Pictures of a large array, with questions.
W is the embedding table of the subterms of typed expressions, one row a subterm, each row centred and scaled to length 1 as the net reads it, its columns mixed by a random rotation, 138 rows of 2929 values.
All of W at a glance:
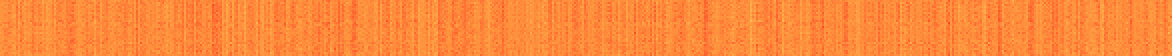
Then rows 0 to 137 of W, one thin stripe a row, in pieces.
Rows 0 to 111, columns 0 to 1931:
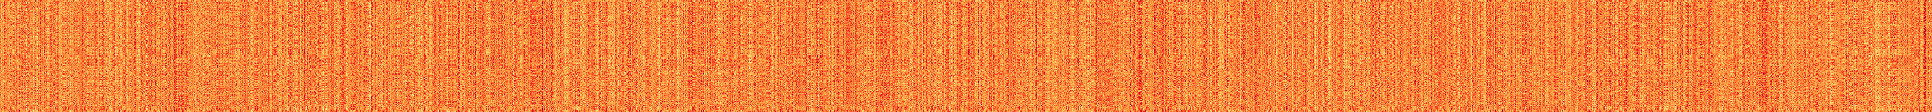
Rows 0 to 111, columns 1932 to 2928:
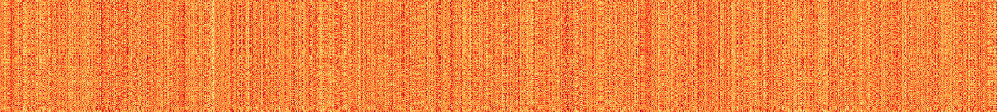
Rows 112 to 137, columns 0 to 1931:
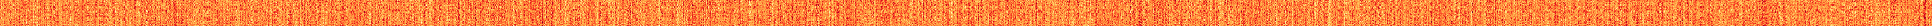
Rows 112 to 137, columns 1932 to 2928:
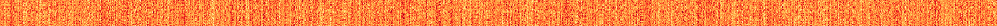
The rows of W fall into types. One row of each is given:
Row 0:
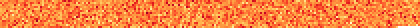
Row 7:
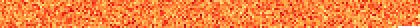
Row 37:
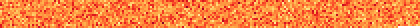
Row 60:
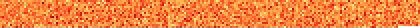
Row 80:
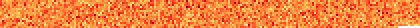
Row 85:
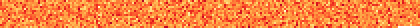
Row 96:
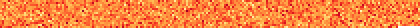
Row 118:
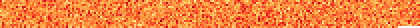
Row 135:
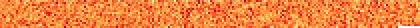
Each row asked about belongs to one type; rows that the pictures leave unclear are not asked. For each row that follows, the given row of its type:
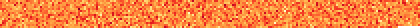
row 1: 85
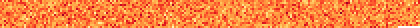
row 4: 7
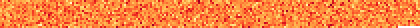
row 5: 135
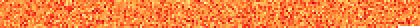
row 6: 60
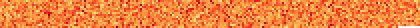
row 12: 135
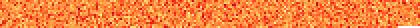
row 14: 85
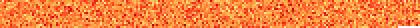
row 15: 7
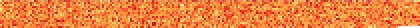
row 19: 0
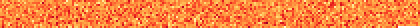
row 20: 60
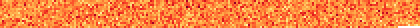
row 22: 80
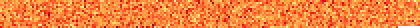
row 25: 135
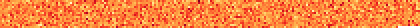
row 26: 135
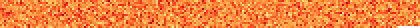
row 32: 85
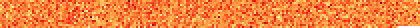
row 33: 0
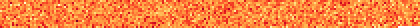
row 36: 37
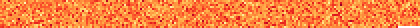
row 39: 96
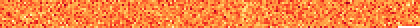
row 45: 96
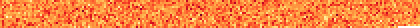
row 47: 80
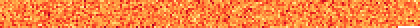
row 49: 135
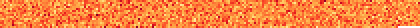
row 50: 7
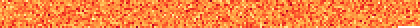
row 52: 7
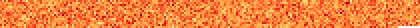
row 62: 7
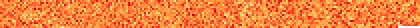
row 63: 96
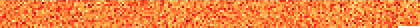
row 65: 60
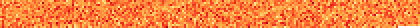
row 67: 60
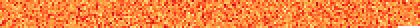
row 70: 85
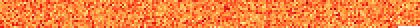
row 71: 96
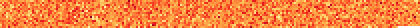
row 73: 0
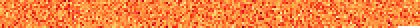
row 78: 0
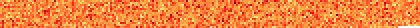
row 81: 80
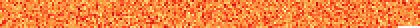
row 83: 85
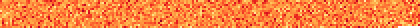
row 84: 118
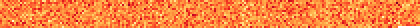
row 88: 96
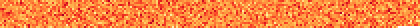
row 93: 85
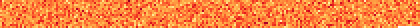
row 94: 118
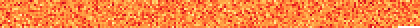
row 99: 85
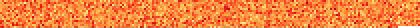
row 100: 96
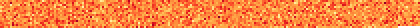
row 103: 37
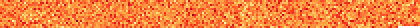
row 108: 96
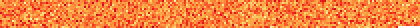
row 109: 96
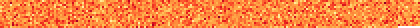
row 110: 37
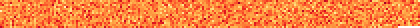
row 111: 37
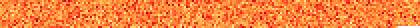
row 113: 0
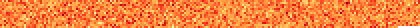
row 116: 7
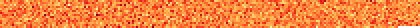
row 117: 7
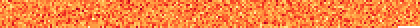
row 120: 7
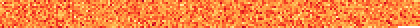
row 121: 0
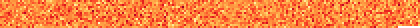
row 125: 60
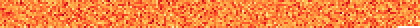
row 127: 85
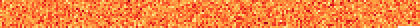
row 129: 118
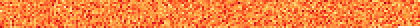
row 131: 37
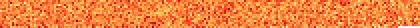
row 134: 37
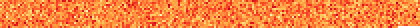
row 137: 0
